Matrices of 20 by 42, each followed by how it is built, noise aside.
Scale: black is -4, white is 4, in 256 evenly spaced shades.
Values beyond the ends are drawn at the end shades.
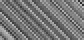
Toeplitz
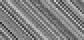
Toeplitz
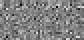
low rank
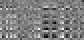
low rank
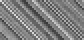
Toeplitz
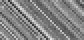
Toeplitz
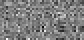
low rank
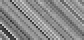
Toeplitz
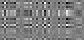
low rank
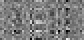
low rank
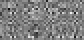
low rank
